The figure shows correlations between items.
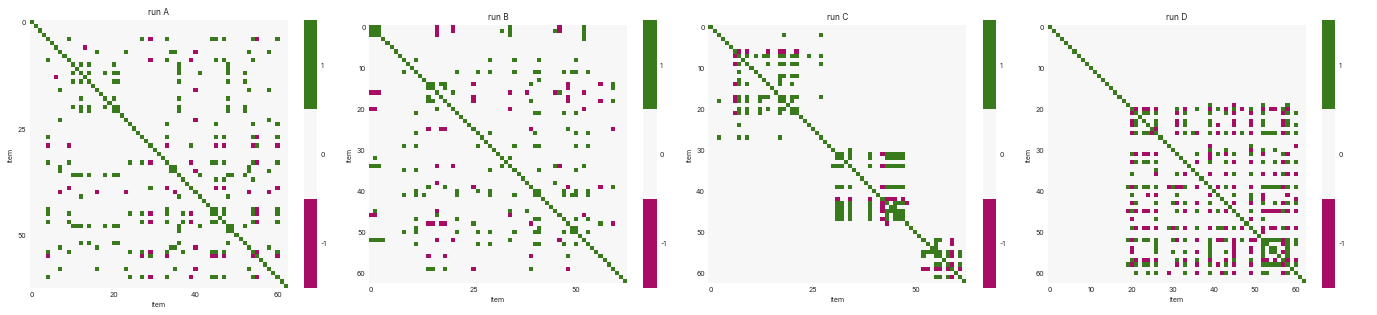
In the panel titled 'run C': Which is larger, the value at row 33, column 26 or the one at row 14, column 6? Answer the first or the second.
the first
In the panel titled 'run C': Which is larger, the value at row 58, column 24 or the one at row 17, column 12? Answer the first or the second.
the second
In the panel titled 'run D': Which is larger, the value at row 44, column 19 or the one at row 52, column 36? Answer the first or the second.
the first
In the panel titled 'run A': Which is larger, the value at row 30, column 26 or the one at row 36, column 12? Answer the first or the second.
the second
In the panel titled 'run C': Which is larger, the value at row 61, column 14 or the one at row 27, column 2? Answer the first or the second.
the second
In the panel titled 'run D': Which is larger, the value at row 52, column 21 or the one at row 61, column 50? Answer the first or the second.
the first
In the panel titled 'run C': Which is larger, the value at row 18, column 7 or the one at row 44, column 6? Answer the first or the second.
the first
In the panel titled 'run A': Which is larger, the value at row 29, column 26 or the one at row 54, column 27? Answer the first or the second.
the second
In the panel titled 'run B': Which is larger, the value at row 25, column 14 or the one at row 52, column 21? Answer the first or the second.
the second
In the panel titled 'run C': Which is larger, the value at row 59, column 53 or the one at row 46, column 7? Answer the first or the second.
the second
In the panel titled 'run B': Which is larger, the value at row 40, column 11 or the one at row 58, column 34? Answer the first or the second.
the first
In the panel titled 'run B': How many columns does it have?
63
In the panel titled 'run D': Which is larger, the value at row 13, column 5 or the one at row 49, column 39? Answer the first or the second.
the first
